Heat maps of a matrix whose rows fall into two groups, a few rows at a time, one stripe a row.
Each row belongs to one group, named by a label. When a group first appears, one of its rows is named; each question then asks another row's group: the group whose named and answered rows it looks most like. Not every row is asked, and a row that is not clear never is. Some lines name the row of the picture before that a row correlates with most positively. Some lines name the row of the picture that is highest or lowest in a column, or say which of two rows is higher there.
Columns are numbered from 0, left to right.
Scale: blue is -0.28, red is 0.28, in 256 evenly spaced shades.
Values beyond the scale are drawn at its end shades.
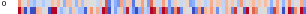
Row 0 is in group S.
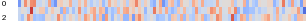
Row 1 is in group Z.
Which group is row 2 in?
S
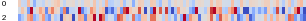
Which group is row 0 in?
S
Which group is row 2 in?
Z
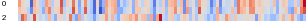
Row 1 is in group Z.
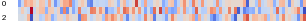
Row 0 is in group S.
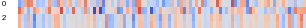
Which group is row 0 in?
S
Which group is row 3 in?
S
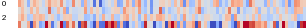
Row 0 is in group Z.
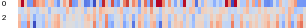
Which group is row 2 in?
S
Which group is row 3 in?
S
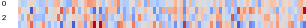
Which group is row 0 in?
S
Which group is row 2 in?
S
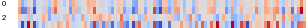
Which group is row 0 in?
S
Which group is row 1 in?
S
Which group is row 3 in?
S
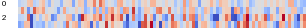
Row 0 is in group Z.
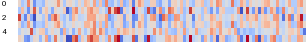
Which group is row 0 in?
S
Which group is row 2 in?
S
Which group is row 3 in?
S
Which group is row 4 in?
Z
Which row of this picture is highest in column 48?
2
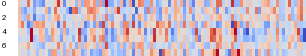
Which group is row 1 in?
S
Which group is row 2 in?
S
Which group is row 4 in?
Z
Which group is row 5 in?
Z
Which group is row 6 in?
S
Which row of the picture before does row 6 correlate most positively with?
0
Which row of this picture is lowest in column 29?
4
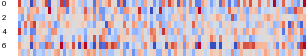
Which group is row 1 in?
Z
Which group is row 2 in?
S
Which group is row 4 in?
S
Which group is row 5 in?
Z
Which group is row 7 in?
S
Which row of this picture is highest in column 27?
5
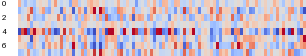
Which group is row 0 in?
S
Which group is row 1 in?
Z
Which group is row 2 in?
S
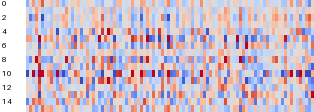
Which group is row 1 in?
S
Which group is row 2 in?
S
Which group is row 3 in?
S
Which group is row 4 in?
Z
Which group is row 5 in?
Z
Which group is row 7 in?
Z
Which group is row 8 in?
S
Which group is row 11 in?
Z
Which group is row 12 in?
Z
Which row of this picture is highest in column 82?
8
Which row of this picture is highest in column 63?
10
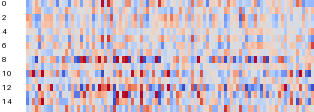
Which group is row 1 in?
S
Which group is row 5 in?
Z
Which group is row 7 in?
S
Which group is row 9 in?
S
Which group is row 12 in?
Z
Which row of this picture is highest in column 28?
2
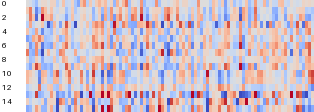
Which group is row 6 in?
S
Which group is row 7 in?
S
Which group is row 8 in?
S
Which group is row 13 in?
Z
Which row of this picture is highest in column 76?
13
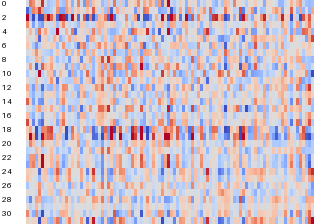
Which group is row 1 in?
S
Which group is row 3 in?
S
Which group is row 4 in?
Z
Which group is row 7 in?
S
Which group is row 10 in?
Z
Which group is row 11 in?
Z
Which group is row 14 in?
S
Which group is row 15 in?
Z
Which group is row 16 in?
S
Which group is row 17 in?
S
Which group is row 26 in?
Z
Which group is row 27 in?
Z
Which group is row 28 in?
S
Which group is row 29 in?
S
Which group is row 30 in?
S
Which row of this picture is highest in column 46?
19
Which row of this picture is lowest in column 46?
28
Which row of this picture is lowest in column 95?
10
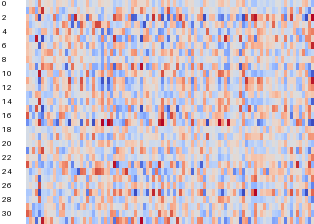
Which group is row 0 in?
Z
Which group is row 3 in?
S
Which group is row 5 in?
S
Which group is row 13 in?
S
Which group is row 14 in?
Z
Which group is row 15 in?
S
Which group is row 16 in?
S
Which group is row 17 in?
Z
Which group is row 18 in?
S
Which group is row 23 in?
S
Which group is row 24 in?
S
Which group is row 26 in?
Z
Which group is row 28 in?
Z
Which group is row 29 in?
S
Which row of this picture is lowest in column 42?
24
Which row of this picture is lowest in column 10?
17
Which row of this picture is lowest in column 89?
17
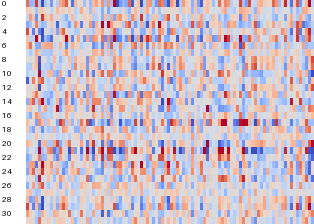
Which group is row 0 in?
S
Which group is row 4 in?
S
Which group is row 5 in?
S
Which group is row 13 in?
S
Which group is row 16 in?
S
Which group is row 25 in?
Z
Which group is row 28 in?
S
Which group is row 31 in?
Z
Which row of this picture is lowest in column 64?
20
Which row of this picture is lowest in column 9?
21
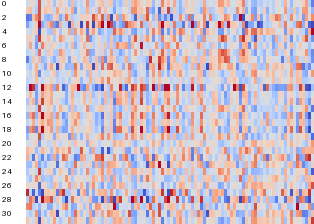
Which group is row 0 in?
Z
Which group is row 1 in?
Z
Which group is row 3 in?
Z
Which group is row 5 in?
Z
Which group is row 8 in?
Z
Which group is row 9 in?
Z
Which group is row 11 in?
Z
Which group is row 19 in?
Z
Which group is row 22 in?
S
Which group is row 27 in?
S
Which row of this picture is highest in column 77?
21
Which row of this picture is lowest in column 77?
3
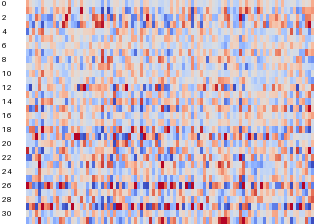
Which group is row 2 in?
S
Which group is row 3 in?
S
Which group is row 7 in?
S
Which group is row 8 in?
Z
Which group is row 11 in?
Z
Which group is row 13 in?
S
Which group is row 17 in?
S
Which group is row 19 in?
S
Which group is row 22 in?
S
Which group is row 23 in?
Z
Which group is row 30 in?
S
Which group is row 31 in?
Z
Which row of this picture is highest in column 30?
29
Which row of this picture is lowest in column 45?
28
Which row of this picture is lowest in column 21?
31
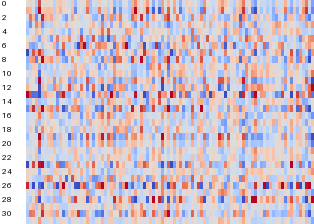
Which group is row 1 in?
Z
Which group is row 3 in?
S
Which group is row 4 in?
Z
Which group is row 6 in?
S
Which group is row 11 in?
Z
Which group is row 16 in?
Z
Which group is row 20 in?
Z
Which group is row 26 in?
S
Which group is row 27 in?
Z
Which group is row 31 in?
Z
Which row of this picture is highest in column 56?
5
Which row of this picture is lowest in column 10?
26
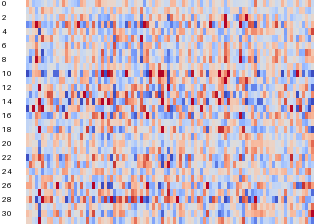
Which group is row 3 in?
S
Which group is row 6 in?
S
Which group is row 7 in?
S
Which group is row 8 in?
S
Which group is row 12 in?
Z
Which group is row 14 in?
Z
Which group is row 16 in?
S
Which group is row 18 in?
Z
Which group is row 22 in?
S
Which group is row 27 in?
Z
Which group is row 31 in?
Z
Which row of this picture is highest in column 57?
28
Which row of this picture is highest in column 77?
26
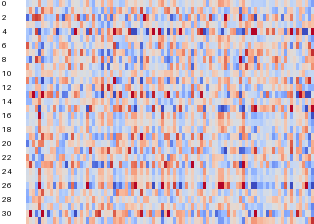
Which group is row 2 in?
S
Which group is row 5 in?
Z
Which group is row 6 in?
S
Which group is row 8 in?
S
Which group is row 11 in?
S
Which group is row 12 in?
Z
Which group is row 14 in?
S
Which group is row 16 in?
Z
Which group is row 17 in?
Z
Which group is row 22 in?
S
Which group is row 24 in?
Z
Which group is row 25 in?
Z
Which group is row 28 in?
S
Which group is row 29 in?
Z
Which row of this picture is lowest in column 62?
2
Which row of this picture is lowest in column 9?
26
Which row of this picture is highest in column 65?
26
